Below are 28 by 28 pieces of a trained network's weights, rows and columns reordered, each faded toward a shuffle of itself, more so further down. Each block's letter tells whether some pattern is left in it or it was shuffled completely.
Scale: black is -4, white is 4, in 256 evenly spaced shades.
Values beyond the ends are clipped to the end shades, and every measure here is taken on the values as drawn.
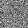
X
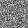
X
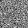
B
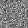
X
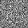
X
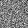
B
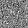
X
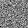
B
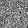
B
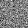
B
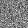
B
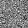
B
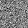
B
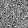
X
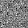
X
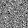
B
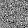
B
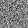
B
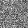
X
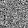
X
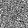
B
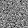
B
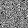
B
